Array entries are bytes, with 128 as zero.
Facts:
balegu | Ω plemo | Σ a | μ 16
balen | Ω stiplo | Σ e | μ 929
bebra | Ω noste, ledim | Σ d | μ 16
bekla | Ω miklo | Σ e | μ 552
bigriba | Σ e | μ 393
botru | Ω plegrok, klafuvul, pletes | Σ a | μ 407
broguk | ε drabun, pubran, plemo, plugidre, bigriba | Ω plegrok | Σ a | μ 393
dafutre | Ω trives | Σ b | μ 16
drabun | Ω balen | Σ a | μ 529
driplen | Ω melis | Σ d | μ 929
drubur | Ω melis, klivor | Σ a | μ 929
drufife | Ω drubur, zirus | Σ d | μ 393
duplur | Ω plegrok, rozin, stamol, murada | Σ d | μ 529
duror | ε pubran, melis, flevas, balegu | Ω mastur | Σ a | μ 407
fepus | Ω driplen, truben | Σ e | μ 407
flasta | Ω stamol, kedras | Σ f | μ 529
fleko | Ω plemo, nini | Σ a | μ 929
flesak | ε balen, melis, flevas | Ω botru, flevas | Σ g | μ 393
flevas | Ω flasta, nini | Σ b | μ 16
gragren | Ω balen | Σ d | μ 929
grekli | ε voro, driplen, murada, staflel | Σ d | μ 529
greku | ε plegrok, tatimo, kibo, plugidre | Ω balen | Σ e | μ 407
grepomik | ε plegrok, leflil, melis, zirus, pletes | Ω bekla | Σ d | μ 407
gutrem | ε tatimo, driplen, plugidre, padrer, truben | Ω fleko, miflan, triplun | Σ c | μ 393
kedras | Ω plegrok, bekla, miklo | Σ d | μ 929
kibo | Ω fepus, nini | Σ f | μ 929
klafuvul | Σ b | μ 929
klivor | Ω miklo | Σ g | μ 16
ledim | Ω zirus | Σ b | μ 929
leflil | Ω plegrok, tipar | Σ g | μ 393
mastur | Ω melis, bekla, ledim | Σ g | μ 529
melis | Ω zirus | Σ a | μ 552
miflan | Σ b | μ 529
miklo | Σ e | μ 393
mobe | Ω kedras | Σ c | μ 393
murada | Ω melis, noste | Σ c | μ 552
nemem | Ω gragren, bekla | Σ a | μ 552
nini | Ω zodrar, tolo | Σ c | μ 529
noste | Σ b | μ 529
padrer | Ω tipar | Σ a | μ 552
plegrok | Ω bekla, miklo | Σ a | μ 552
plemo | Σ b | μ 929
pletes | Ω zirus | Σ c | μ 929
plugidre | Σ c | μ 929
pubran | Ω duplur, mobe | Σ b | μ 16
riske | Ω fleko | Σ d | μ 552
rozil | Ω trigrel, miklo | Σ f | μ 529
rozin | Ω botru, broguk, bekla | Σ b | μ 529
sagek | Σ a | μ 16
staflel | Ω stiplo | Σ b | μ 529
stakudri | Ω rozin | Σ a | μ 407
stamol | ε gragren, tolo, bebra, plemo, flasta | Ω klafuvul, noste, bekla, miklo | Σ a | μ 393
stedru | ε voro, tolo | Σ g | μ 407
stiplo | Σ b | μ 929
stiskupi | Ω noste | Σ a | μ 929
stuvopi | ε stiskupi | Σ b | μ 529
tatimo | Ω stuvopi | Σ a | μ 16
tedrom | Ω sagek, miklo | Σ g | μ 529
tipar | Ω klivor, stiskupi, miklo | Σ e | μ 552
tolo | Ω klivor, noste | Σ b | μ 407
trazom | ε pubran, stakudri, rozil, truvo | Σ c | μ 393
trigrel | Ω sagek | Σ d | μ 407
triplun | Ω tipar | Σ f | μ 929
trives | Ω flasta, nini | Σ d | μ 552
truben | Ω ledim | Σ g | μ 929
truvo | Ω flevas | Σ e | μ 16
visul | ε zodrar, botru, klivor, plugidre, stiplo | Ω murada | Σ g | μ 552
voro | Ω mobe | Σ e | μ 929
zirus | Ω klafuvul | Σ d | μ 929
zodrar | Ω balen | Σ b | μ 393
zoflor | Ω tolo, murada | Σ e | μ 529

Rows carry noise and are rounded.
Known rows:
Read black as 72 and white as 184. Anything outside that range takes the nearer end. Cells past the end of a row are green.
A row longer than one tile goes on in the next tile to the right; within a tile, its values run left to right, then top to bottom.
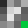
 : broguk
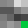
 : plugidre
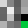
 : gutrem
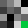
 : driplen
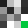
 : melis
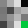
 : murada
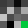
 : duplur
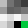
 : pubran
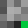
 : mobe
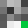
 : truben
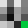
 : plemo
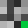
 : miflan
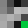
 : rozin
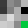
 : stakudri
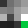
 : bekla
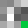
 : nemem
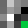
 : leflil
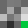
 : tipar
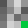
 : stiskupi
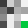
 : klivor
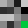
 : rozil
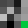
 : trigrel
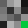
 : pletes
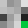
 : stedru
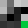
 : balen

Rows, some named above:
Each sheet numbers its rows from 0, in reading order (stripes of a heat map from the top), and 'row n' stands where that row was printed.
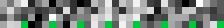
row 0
fleko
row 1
zirus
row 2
drufife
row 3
klivor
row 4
klivor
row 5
greku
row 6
rozin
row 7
kibo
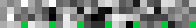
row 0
nemem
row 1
drabun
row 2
duror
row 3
balen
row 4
pubran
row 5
greku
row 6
triplun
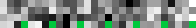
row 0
dafutre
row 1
zodrar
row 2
grekli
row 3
staflel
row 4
zoflor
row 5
stamol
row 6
sagek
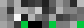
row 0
tolo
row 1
grepomik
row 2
nini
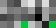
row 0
nini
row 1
plemo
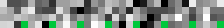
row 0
dafutre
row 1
flevas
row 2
balegu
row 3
botru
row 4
bebra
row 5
zirus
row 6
tedrom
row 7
nemem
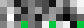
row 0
flesak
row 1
fepus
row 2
stiplo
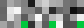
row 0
stamol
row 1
plegrok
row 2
truvo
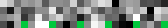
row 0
flasta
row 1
visul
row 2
voro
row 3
tatimo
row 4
miklo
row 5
noste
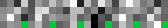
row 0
tedrom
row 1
broguk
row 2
murada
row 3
gragren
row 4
padrer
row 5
mastur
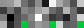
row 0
bigriba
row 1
tedrom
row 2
trazom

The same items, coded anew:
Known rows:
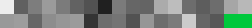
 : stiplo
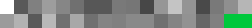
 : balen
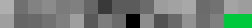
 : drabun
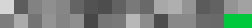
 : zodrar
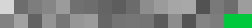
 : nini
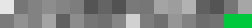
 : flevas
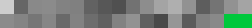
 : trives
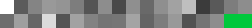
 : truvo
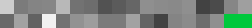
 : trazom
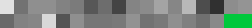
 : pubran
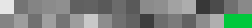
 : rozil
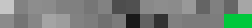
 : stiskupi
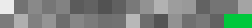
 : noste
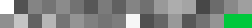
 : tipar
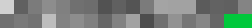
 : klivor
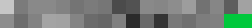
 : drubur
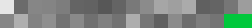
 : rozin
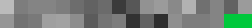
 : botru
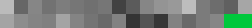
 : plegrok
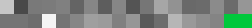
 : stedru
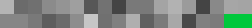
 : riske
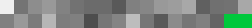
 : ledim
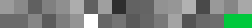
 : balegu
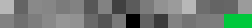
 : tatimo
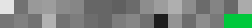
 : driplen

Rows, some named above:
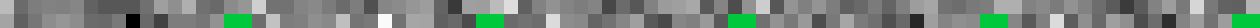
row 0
nemem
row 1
plemo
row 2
truben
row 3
grekli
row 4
duror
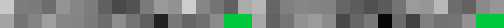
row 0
melis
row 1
nemem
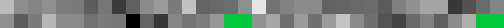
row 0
stakudri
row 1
rozil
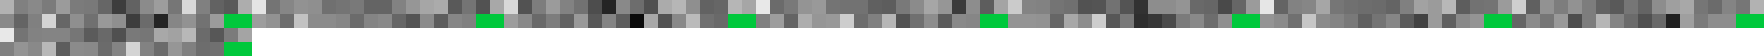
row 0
duror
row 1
pletes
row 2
staflel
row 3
triplun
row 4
sagek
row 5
murada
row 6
grekli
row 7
flevas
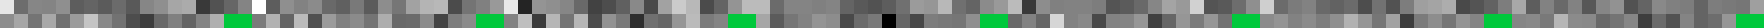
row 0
rozil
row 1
zoflor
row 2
greku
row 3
nemem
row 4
visul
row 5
tedrom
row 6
stamol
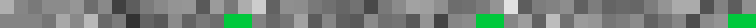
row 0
fleko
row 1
bebra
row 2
flasta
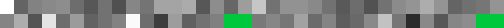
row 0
fepus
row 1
drufife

